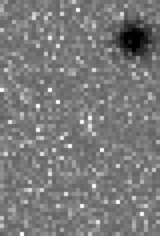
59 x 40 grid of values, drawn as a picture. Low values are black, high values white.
One dip sinks in the top right. The halves do not mirror each other. Overall the values sit about 50% of the way up the scale. The top right is the ninth with the lowest average.
